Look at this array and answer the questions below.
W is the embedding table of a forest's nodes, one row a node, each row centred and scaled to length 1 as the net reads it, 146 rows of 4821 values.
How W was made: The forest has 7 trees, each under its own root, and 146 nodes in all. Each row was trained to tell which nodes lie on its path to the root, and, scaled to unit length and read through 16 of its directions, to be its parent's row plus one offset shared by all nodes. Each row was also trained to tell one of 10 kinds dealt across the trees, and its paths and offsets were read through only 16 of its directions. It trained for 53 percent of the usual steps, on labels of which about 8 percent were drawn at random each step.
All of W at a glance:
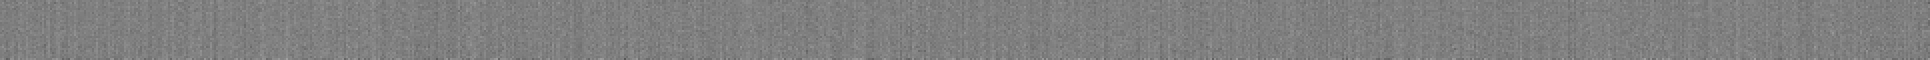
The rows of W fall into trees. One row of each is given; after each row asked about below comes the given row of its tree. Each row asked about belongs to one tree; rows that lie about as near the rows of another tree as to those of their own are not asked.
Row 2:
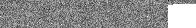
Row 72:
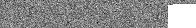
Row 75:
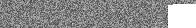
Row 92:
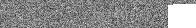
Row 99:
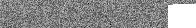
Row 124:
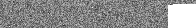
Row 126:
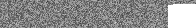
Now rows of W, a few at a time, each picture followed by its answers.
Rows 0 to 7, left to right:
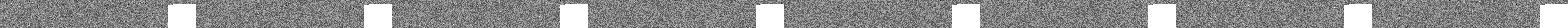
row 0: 126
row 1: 72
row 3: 2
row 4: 124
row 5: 2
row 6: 124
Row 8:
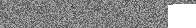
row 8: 2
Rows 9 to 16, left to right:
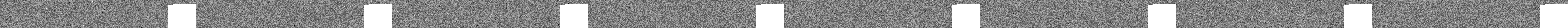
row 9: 124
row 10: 99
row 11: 2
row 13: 126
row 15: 2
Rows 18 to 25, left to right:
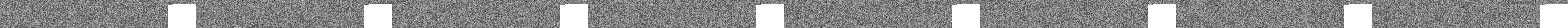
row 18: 92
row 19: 2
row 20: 72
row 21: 124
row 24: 75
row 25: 99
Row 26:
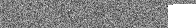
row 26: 99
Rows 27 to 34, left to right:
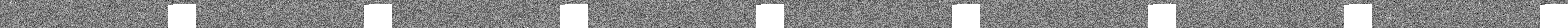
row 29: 126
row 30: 124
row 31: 92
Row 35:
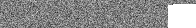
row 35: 124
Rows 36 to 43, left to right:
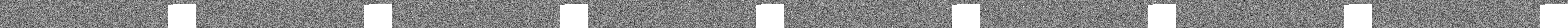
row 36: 126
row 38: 72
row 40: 2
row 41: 99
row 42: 72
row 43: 126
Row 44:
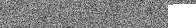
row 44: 2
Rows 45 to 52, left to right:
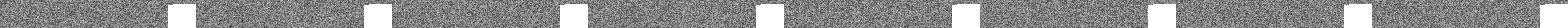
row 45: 75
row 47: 72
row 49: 92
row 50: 99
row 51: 126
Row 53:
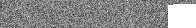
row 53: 124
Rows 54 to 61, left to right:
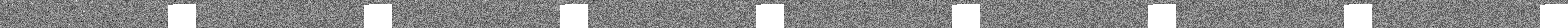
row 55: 72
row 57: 75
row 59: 72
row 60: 2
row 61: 75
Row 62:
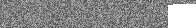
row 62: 124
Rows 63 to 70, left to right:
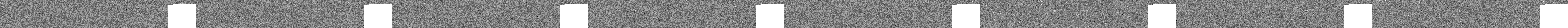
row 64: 126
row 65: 2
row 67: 75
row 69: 72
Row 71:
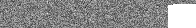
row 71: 124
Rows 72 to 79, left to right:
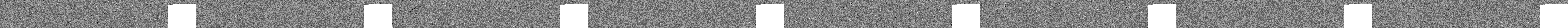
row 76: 126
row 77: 124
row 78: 75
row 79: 126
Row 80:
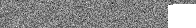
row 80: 2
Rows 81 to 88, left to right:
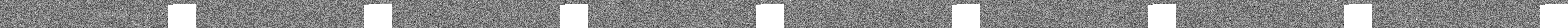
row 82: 75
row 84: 126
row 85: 2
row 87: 126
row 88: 126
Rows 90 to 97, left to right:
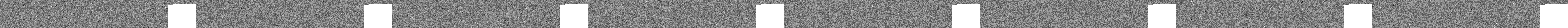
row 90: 92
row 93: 99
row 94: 72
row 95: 2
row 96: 75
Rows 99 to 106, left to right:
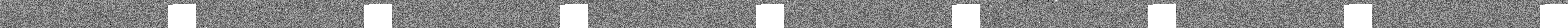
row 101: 2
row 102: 92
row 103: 72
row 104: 99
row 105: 124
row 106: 75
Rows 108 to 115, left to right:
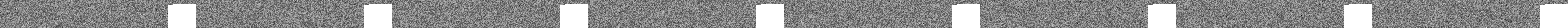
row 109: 2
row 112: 124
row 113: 2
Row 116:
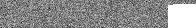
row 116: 2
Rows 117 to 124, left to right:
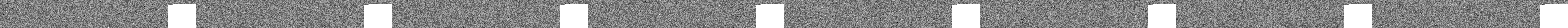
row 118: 72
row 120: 72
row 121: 99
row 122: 72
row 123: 72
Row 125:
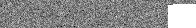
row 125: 124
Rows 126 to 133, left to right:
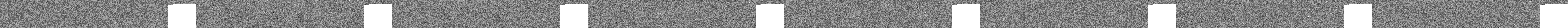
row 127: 2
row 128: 124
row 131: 72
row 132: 126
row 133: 124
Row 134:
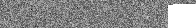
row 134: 2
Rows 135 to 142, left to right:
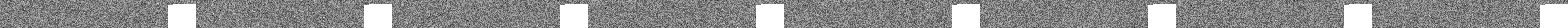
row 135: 75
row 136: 126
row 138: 2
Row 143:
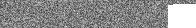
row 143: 124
